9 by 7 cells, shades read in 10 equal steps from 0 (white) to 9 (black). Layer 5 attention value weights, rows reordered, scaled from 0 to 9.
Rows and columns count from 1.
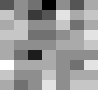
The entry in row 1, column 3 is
5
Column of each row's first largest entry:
4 3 6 3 2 3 6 2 2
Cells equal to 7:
1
